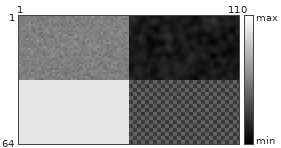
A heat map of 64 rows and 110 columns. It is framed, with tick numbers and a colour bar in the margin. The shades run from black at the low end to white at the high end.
The table splits into 2 rows of 2 panels. Panel 1,1: middling, fine-grained, faint in contrast. Panel 1,2: very low, blotchy, faint in contrast. Panel 2,1: very high, flat. Panel 2,2: low, checkered.
